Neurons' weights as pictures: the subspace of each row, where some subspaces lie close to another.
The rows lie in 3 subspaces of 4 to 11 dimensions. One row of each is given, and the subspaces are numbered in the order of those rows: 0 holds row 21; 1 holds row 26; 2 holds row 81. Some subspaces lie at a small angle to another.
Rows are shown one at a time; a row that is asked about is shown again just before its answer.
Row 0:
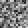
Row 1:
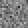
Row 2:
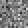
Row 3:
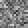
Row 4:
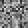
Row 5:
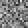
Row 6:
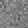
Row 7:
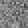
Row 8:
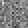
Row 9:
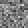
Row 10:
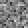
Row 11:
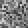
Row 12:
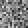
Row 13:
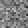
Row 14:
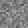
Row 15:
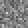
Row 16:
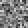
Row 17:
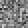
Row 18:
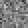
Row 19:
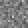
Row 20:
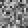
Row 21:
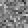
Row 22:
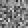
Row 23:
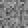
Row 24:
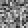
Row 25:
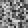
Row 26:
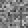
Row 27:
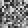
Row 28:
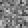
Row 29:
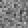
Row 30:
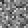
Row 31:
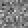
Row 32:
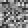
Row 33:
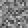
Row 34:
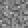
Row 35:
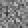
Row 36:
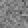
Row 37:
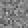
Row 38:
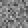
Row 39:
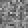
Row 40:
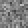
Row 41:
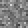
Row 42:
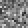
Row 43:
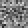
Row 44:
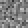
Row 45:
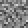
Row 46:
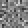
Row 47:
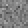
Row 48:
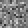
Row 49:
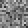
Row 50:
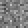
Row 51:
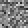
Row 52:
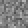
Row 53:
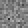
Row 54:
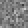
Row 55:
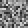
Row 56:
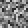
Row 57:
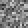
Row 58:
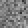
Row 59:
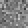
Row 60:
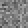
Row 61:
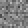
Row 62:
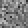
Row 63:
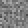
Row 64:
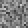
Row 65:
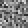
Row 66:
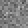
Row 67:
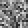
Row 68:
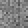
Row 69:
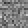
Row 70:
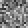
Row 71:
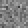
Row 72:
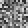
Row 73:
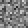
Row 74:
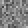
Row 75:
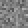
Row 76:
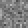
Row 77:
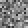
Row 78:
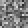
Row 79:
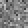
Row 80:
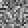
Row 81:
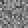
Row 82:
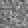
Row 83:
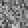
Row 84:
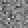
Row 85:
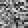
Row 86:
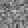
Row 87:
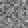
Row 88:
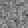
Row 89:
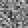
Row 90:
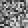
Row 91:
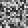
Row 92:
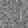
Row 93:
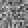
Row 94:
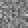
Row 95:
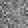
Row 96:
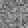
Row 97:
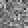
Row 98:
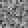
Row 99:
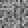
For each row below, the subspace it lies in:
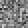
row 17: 0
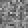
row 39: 0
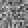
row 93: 1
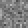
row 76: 2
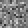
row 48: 2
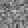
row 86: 1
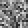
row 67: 2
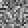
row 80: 1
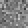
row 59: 1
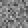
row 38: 2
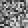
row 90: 2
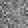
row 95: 0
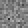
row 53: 2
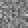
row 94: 0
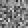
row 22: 2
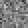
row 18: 0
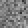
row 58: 0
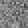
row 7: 2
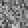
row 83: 2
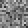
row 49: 1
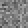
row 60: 0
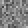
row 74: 2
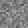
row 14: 1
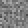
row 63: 0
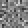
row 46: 2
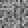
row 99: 2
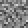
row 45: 0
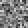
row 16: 0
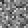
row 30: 2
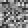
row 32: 2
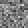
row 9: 0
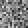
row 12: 1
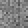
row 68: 2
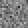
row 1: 1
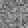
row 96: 1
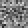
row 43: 2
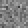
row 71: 1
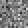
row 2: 1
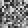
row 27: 2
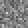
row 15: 2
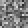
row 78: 0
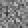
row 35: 2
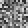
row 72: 0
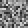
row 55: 1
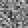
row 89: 2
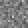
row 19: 2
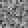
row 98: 2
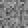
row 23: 2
